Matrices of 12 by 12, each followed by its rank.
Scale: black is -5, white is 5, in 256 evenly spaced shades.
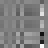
one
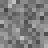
full rank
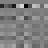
one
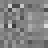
two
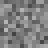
full rank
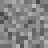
full rank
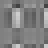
one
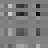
one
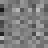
two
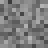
full rank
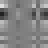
one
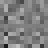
two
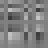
one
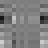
one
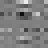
two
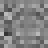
two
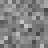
full rank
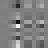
one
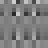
one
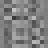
two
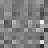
two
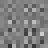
two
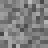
full rank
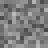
full rank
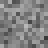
full rank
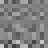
two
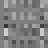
two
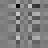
one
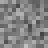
full rank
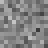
full rank
